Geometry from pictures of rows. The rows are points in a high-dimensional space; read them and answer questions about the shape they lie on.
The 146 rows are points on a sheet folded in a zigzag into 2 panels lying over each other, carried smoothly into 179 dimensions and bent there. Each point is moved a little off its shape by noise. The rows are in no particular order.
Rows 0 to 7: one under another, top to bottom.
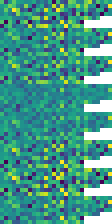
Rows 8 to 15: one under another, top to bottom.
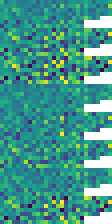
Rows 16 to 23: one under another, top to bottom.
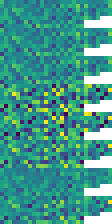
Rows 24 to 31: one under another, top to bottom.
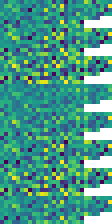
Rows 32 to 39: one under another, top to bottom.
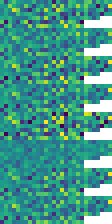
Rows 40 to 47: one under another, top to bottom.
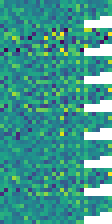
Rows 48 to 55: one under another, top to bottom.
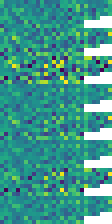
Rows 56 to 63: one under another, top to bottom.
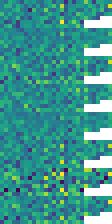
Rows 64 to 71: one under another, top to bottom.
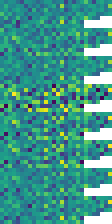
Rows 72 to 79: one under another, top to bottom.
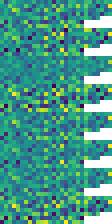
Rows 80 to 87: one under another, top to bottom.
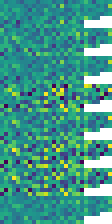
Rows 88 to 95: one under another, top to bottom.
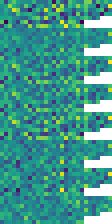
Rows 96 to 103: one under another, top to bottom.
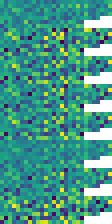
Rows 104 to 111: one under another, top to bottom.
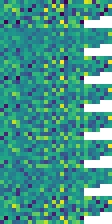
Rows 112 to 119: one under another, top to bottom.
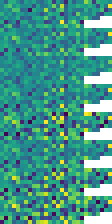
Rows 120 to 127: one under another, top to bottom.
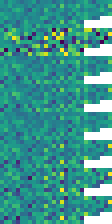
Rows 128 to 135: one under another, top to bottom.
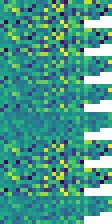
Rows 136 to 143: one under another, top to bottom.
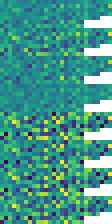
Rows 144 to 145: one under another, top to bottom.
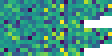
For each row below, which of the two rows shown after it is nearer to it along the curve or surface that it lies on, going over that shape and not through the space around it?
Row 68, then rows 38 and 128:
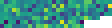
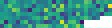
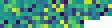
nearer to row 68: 128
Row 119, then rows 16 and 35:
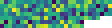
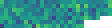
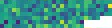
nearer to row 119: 35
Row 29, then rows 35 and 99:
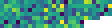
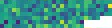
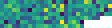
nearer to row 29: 35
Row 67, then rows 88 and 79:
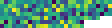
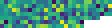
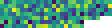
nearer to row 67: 79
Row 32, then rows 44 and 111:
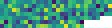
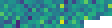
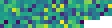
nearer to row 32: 111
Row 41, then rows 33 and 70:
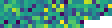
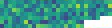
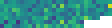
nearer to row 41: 70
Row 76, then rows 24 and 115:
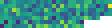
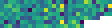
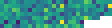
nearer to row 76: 115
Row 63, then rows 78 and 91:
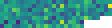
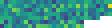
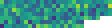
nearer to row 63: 91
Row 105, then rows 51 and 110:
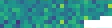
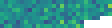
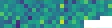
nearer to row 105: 110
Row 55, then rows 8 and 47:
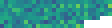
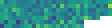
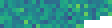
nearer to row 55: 47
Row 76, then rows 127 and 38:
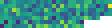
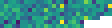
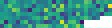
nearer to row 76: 127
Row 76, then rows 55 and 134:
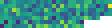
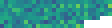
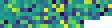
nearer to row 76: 134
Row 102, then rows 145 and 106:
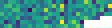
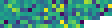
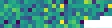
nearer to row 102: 145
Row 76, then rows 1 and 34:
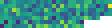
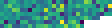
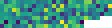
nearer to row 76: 34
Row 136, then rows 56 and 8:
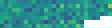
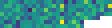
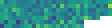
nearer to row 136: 56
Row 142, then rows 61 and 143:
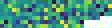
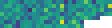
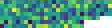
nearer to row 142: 143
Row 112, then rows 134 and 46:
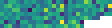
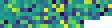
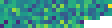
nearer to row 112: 134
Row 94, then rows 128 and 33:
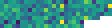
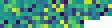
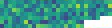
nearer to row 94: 128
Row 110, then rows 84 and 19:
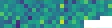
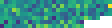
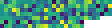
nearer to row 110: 84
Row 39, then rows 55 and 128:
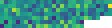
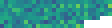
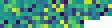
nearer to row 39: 128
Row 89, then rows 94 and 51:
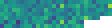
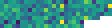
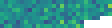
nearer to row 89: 94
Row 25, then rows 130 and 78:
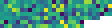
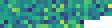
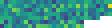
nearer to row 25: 130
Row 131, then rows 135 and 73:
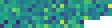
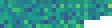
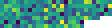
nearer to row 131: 73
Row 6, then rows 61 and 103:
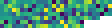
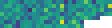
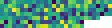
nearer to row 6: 103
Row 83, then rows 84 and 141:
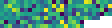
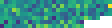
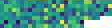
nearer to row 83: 141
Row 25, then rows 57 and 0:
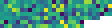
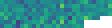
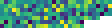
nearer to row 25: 0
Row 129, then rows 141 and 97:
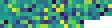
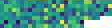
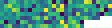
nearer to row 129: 97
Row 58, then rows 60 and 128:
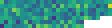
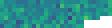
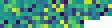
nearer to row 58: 60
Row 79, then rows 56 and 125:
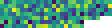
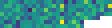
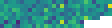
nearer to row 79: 125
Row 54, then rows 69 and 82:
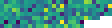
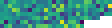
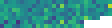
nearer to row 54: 82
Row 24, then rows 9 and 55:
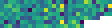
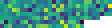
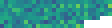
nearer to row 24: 9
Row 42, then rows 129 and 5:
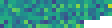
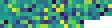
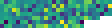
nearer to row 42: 129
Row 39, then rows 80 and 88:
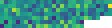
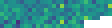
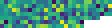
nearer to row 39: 80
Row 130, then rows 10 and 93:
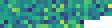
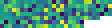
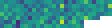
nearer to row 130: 10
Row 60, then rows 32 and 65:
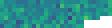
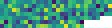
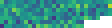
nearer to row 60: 65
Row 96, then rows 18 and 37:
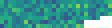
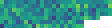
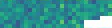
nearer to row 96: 37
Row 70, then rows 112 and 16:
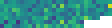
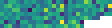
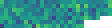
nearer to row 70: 16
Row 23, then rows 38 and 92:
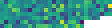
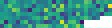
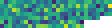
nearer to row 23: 38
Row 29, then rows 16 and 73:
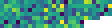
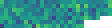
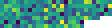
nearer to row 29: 73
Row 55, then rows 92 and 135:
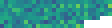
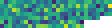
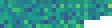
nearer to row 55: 135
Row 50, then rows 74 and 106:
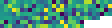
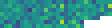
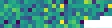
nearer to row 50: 106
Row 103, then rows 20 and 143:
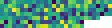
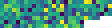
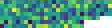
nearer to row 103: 143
